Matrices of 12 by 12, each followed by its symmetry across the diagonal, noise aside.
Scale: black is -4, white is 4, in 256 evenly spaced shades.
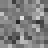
antisymmetric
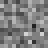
antisymmetric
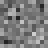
symmetric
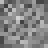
symmetric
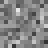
neither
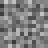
antisymmetric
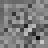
symmetric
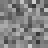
neither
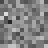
neither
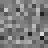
neither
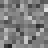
antisymmetric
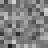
neither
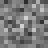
neither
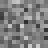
antisymmetric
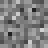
symmetric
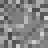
symmetric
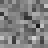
neither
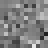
antisymmetric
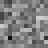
neither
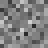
symmetric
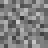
antisymmetric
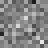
symmetric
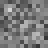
symmetric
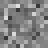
symmetric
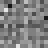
antisymmetric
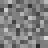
antisymmetric
